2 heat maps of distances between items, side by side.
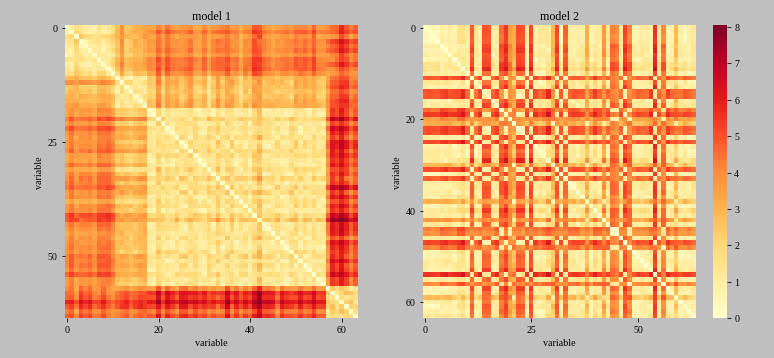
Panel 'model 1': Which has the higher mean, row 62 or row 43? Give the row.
62
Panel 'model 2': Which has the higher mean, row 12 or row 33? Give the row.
33
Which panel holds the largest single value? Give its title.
model 1
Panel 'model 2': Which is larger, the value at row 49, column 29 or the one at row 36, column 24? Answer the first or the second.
the first
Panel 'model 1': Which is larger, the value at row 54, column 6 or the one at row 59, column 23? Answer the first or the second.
the second
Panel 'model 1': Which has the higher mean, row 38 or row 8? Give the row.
8
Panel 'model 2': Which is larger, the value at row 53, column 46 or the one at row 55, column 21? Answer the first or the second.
the second
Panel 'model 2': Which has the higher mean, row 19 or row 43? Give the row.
19
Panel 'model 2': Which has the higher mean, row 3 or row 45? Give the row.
45
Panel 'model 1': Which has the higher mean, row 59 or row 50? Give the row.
59
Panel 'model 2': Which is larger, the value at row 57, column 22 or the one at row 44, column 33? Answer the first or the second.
the first
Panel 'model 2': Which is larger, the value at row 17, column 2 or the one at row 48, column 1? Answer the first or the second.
the second
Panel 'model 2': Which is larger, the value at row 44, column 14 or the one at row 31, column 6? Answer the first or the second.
the second
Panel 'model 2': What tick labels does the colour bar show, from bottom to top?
0, 1, 2, 3, 4, 5, 6, 7, 8
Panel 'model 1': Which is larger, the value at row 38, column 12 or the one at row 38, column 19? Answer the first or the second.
the first
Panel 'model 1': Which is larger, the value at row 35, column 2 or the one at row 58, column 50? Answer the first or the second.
the second
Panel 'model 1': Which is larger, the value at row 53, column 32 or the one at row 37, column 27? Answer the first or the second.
the second
